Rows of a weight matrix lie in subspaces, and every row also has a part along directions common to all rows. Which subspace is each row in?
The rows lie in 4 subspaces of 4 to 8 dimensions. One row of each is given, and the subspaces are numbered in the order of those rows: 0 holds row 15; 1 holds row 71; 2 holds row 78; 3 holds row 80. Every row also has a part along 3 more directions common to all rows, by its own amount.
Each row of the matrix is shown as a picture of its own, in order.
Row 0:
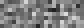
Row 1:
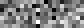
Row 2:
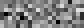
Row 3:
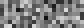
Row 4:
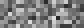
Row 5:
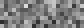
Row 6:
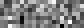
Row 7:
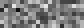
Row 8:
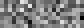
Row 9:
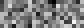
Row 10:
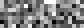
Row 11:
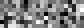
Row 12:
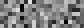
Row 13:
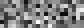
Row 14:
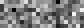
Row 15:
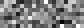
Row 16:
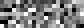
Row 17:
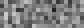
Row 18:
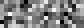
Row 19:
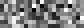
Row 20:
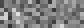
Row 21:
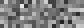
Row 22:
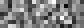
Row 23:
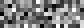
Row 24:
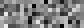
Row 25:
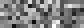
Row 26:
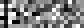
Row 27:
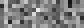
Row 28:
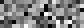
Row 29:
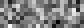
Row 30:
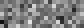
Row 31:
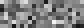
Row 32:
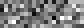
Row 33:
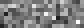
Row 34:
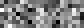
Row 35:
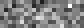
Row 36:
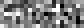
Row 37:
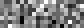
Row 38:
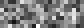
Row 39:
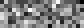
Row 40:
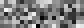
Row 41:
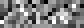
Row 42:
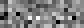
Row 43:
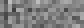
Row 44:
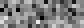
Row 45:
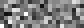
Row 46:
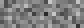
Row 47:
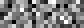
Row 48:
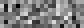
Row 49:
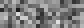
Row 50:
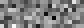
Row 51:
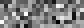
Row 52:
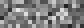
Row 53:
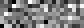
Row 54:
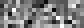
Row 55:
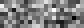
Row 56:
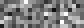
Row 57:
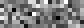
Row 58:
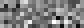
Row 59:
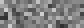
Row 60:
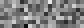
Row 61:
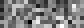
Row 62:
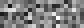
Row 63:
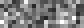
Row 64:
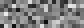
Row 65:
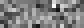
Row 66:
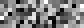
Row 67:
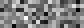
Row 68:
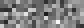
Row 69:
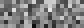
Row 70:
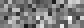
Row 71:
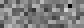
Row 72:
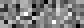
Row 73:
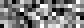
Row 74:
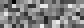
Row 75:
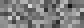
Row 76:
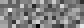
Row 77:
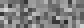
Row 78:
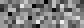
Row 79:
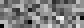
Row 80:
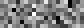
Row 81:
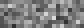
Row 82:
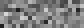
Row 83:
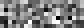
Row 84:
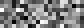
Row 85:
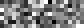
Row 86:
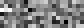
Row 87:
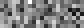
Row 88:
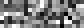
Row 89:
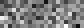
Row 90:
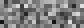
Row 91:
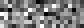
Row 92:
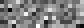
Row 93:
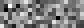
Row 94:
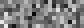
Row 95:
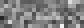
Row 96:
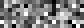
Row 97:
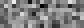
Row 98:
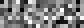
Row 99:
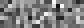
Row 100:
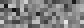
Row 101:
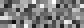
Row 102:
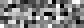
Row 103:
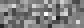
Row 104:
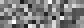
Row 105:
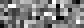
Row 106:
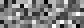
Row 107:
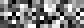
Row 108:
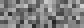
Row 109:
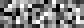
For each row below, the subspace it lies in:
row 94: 2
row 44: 1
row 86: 3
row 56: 2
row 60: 1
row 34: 1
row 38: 1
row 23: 3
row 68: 2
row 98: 1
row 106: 0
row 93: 3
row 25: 1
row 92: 2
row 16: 2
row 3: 3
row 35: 1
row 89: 3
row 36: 2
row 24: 2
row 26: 3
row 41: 0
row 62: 3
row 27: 3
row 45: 1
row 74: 1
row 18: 2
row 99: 2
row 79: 1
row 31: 3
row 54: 3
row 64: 1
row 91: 3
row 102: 2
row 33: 2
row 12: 0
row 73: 1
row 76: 2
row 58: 3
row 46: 0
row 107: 1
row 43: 3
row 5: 0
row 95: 3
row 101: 0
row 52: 0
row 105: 2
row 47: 0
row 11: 2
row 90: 0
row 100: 3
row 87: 1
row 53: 1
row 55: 2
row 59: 3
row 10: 0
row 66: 0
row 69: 0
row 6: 0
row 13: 2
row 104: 1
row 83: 3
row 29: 1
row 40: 1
